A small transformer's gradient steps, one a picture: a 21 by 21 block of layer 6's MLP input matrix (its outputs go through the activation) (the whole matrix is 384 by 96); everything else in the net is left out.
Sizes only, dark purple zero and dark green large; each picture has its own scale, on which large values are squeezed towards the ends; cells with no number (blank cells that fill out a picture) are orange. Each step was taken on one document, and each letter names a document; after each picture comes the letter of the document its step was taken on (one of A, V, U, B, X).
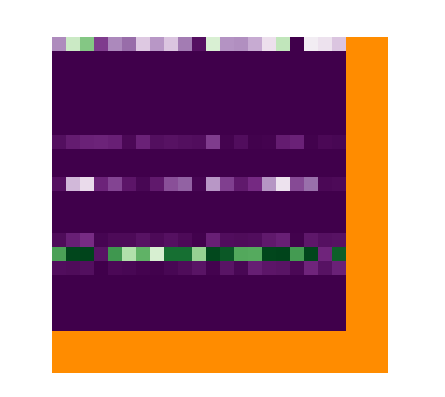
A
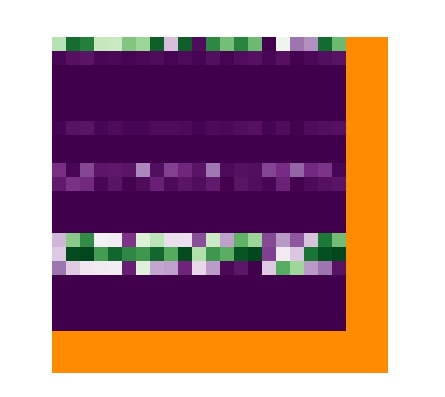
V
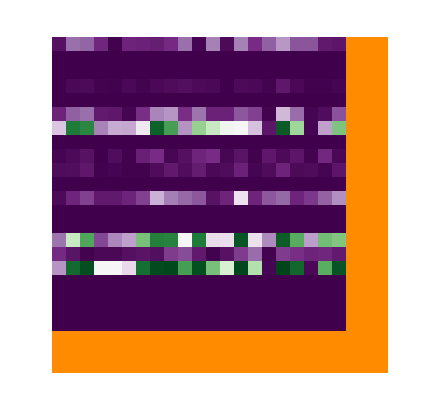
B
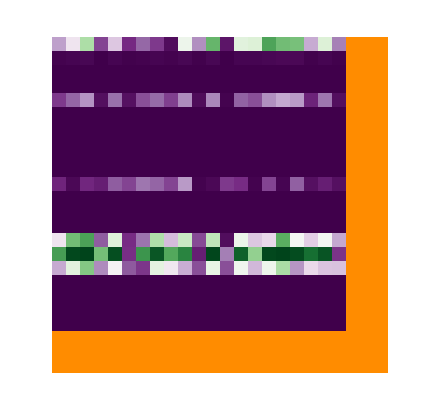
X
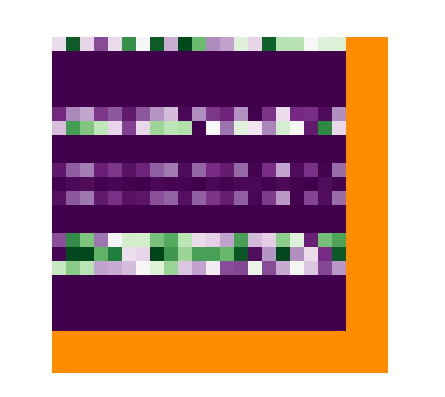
V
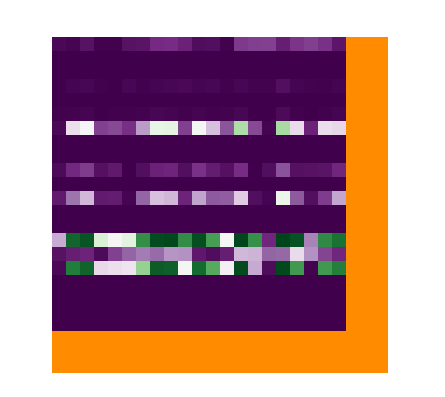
B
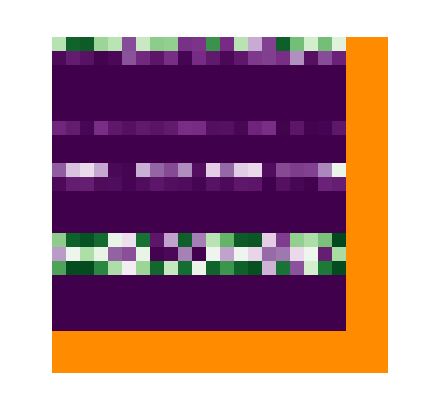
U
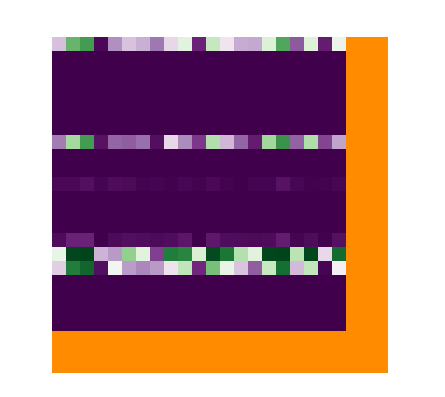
A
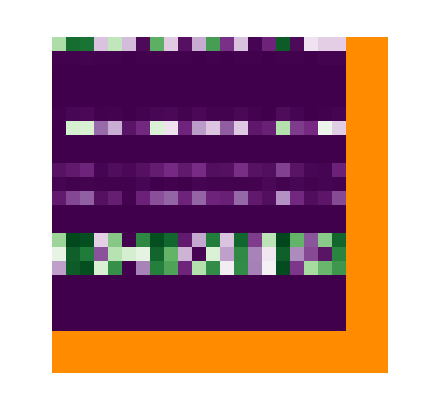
V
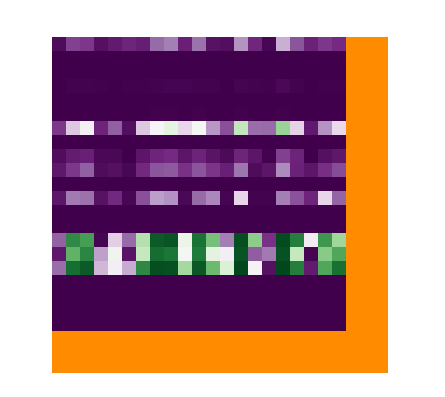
B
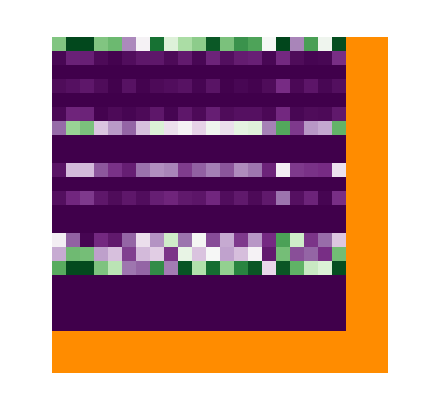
U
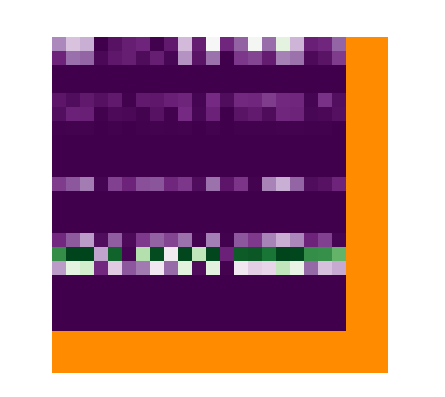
X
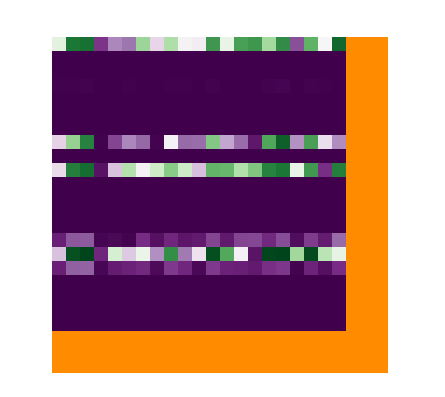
A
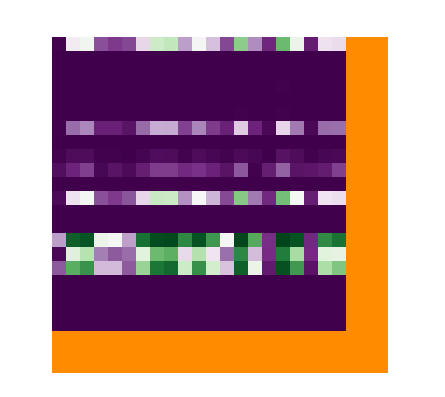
B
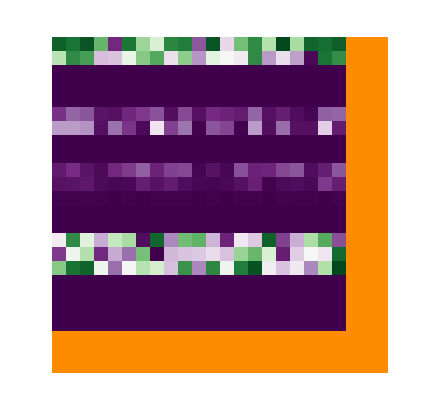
U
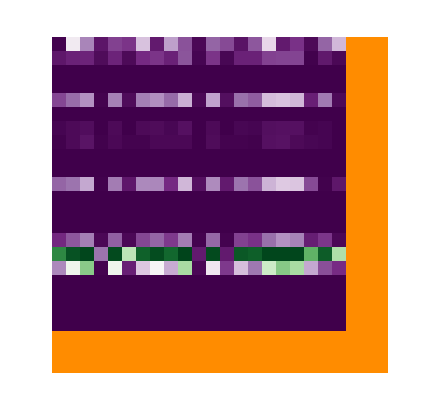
X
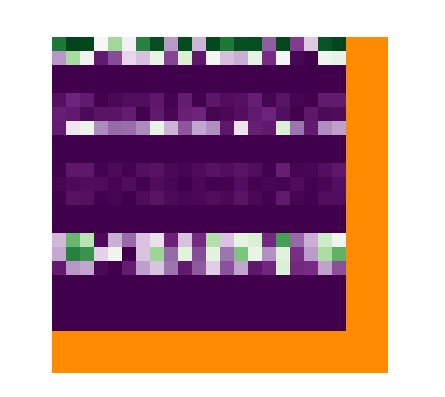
U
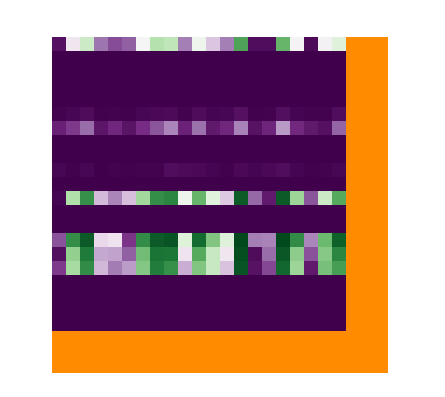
B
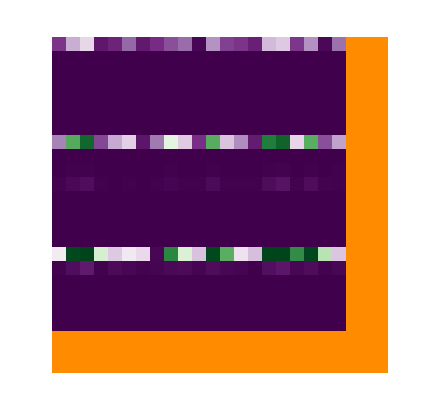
A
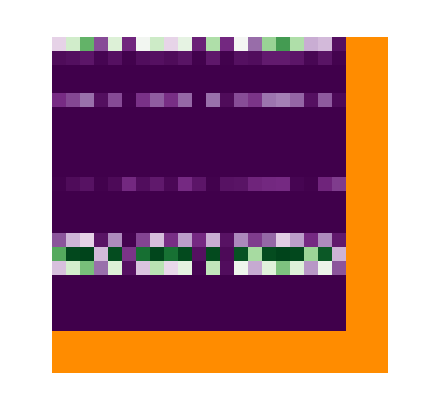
X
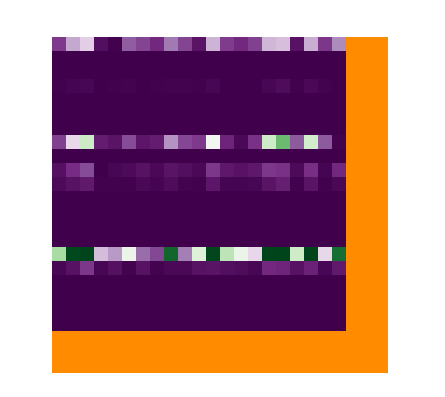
A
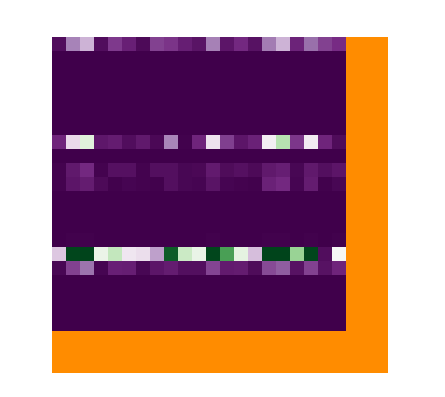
A
